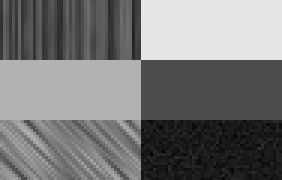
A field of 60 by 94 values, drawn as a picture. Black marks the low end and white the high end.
It is made of 3 by 2 panels. Panel 1,1: low, streaked downward. Panel 1,2: very high, flat. Panel 2,1: high, flat. Panel 2,2: low, flat. Panel 3,1: middling, slanting down to the right. Panel 3,2: very low, fine-grained, faint in contrast.
